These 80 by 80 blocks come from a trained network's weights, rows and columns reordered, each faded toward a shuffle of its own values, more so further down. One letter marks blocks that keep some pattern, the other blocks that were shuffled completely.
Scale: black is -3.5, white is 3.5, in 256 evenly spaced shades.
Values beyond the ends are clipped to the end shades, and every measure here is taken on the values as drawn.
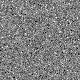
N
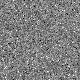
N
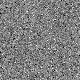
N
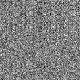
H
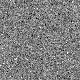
N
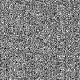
H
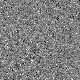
N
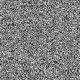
H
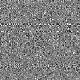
H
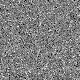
N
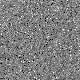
N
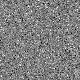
N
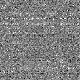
H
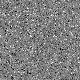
N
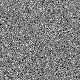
N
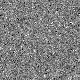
N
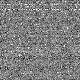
H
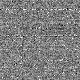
H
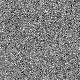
N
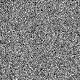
H
